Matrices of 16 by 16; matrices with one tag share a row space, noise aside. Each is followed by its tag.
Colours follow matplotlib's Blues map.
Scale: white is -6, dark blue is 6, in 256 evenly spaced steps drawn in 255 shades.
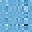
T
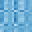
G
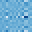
T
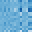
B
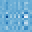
T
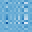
T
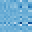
B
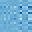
B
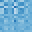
G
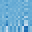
T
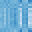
B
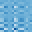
G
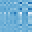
B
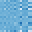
B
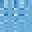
G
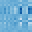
B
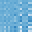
B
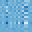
T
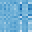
B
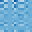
G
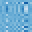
T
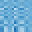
G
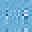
T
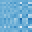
B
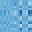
B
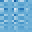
G
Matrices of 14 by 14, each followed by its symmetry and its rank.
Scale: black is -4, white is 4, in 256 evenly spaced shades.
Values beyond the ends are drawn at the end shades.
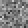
neither, full rank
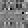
neither, rank three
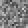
neither, full rank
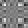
symmetric, rank one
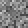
symmetric, full rank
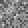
symmetric, full rank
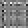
antisymmetric, rank two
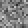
neither, full rank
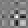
symmetric, rank one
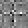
antisymmetric, rank two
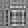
antisymmetric, rank two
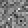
symmetric, full rank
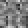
neither, rank three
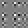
symmetric, rank one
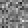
neither, rank three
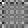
symmetric, rank one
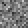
symmetric, full rank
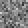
neither, full rank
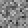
symmetric, full rank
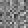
neither, rank three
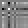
symmetric, rank one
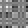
symmetric, rank one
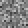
neither, full rank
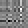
antisymmetric, rank two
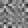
antisymmetric, rank two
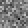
symmetric, full rank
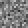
neither, full rank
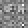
neither, rank three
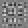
antisymmetric, rank two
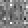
neither, rank three
